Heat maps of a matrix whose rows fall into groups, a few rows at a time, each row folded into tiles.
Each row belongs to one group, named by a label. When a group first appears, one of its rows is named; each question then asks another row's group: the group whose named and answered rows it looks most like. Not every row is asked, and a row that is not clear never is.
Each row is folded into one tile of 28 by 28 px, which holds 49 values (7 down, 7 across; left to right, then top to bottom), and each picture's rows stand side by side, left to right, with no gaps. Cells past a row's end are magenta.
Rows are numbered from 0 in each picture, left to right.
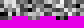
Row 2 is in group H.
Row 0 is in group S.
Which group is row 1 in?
H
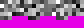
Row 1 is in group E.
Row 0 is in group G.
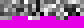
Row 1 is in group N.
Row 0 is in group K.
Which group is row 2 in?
G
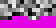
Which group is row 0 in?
G
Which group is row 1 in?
K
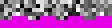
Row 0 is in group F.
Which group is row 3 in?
F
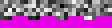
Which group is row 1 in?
H
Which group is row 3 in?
K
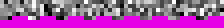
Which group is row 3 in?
E
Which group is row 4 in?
E
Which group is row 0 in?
G
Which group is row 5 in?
S
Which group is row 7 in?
E
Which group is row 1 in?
K
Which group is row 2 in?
S
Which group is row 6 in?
N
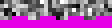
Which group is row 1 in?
F
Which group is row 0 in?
N
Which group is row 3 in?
E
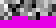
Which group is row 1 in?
F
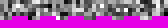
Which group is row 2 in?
N
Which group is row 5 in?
F
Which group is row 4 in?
K
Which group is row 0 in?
N
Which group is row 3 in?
F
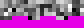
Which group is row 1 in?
S
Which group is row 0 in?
H
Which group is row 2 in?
K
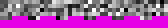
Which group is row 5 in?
N
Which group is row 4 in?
H
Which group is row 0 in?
F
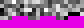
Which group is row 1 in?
S
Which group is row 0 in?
K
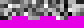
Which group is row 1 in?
N
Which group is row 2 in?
N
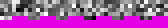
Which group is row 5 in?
H
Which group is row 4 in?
F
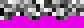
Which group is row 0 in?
K
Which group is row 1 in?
G
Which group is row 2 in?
E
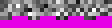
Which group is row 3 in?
H
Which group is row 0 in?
F
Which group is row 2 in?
G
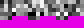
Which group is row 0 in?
N
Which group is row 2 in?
G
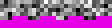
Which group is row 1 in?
E
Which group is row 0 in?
F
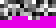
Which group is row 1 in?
N
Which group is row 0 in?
E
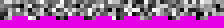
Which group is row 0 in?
S
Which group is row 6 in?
E
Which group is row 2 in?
H
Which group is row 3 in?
E
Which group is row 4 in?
N
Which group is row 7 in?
S
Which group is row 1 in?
K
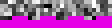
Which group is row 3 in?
K
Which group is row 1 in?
S
